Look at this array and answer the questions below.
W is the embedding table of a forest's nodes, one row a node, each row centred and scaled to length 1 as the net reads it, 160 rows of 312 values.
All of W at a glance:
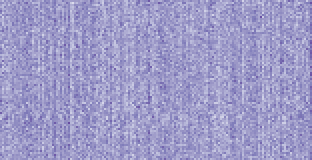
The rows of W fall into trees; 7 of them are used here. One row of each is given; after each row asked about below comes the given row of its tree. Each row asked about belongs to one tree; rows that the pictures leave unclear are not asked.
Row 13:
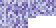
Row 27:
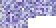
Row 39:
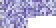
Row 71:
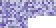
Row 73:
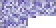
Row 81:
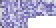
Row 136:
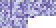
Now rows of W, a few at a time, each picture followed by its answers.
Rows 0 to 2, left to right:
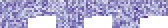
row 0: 71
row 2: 73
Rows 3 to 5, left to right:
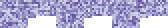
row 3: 73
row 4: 27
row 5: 71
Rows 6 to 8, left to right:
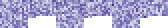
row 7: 39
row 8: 27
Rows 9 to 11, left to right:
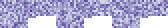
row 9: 13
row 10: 81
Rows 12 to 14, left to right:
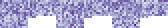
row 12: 13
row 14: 39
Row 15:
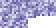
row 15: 81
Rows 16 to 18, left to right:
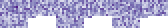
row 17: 13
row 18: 39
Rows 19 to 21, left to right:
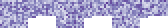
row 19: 13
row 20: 13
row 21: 39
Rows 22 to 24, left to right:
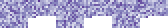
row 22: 13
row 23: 27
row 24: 71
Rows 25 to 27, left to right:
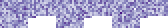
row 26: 73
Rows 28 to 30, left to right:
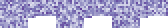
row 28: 39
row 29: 73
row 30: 73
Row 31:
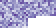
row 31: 73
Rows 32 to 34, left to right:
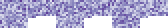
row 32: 39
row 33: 13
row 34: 71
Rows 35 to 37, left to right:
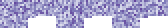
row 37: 39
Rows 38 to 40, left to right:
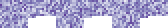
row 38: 27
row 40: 13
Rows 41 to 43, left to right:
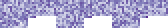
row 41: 73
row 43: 73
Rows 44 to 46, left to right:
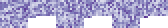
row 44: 39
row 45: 13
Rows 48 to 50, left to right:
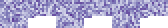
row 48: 27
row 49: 73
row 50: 13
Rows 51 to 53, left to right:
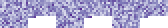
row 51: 81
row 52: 73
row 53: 81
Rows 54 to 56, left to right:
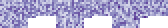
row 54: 13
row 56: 73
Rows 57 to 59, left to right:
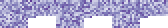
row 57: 13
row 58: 71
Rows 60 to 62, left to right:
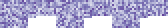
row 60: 73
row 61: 81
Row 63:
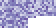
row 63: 71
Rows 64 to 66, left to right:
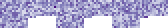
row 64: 71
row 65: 81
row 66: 13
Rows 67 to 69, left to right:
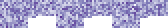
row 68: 13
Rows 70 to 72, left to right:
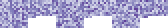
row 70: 13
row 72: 39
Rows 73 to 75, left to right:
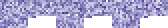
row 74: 39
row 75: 13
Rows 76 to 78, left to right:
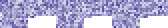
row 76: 136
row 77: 27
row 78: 39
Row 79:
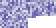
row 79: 81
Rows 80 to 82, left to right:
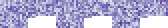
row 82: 73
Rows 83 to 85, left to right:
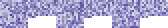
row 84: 13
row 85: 71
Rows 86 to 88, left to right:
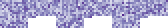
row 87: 81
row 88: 13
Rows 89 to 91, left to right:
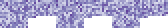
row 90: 27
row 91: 13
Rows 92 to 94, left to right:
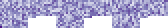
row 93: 81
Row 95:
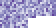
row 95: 27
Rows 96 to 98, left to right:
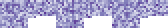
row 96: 71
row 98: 71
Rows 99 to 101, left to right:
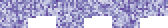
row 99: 13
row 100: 81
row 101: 13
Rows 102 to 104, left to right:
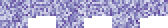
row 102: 27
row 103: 27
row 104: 13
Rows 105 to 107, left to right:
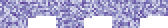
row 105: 73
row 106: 71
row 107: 73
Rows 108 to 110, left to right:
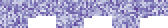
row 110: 39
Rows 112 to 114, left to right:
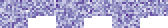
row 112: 81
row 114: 27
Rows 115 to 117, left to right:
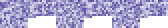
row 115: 39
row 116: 39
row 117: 39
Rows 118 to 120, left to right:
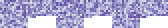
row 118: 39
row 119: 39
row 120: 136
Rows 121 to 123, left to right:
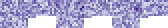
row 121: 73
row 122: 136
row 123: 39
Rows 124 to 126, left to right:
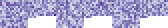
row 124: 71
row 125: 136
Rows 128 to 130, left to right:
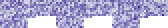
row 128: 27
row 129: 39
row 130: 81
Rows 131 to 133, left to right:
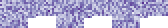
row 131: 13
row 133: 27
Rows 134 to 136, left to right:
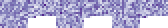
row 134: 71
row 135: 39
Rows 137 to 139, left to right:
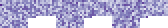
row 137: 13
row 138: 81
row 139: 71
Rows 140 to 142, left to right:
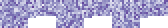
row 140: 71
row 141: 81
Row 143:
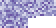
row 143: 71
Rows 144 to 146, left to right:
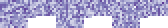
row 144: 39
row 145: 136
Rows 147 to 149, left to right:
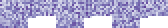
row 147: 13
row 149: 71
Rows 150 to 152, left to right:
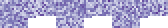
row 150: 71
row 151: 39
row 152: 13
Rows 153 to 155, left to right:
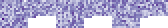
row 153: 81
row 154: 13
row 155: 136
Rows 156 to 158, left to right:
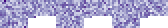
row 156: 73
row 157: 71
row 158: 81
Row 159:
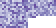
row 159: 13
